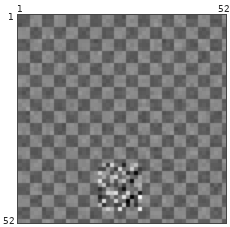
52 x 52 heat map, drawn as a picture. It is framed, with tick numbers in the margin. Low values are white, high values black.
Roughest part: bottom middle. Grain: checkered. Slope: none. Mirror symmetry: none. Odd patch: rougher, in the bottom middle.
